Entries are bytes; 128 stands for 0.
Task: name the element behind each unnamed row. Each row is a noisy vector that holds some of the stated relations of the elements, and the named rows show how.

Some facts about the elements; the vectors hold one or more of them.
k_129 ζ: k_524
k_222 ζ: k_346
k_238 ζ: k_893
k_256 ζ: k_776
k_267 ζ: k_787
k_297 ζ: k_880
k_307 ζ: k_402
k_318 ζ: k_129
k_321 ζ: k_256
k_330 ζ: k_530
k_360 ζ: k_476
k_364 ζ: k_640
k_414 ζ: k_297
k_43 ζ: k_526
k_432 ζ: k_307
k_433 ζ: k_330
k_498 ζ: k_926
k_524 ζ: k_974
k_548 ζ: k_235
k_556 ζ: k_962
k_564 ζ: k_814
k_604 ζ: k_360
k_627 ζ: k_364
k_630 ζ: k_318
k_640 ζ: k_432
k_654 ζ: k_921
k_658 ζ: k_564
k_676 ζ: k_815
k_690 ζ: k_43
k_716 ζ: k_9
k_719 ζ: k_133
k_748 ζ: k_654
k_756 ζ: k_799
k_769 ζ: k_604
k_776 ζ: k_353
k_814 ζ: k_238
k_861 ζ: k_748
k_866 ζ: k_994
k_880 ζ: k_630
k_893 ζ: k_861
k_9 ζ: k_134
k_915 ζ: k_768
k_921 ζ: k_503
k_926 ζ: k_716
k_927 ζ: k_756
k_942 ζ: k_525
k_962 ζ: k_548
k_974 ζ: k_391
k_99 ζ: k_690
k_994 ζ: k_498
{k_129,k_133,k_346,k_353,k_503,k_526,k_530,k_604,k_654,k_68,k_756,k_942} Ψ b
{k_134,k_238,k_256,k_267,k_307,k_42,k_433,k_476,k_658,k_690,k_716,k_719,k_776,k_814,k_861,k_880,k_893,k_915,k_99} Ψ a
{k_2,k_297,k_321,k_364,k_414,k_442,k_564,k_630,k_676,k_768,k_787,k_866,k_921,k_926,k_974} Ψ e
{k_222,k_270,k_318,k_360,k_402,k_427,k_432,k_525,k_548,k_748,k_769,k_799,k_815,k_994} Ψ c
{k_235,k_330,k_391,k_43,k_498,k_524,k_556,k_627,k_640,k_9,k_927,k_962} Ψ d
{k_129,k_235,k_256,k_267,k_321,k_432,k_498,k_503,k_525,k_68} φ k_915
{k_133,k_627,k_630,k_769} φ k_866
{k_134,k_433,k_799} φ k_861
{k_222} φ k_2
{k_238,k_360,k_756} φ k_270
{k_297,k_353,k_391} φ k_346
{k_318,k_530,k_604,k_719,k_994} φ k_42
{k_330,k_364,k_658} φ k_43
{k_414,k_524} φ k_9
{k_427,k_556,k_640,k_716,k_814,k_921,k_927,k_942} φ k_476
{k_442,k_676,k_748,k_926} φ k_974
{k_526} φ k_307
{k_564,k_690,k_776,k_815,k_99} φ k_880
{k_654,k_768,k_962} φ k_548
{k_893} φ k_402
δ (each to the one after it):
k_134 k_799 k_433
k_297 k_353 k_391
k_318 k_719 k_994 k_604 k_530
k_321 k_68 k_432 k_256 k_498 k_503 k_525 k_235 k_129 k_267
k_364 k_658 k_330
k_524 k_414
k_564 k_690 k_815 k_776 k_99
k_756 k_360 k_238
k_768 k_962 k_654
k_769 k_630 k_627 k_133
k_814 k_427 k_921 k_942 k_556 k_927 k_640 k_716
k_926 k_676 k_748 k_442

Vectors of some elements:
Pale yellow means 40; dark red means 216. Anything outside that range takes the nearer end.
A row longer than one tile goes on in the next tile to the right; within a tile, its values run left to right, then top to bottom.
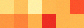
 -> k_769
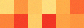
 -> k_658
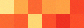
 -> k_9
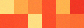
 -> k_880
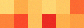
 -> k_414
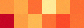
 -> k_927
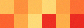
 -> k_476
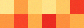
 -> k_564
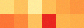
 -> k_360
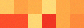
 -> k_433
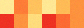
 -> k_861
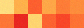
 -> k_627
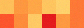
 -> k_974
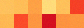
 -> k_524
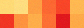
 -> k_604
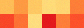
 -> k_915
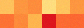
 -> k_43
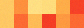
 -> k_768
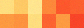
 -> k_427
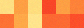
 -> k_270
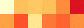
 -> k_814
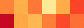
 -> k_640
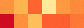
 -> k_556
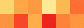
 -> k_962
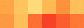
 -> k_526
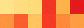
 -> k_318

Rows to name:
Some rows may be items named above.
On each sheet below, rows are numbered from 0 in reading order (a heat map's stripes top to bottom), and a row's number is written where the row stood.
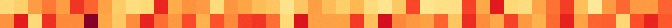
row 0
k_630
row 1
k_267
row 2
k_391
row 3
k_432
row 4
k_321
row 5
k_318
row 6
k_604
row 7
k_9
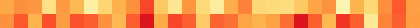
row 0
k_391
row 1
k_654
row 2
k_893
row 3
k_756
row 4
k_748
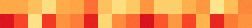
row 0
k_256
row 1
k_503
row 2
k_962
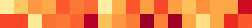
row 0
k_921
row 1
k_129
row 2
k_716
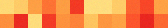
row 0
k_630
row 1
k_353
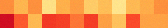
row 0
k_498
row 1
k_222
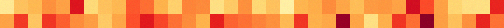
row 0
k_297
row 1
k_346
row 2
k_43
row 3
k_360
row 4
k_716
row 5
k_267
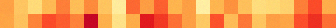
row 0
k_526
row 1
k_525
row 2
k_815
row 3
k_353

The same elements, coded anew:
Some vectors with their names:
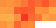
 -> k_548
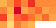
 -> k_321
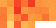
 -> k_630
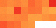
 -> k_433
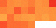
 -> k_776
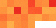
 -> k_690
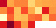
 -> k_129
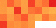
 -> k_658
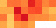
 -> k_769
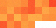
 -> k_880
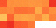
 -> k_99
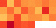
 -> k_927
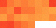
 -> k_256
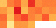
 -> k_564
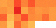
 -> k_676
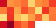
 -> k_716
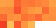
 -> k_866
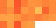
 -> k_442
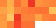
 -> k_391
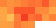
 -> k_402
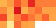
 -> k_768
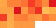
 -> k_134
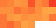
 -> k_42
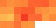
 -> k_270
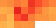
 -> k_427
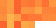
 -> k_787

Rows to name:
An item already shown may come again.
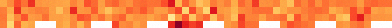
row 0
k_630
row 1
k_353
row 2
k_476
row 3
k_235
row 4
k_391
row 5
k_9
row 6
k_748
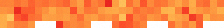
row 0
k_432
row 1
k_238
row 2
k_43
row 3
k_654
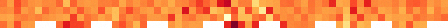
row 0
k_442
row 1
k_498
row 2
k_942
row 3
k_134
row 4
k_129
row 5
k_893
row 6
k_297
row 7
k_974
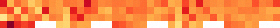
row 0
k_235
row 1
k_318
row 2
k_915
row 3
k_297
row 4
k_42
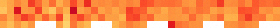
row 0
k_756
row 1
k_321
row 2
k_994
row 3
k_861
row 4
k_222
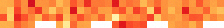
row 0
k_524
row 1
k_768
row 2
k_525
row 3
k_68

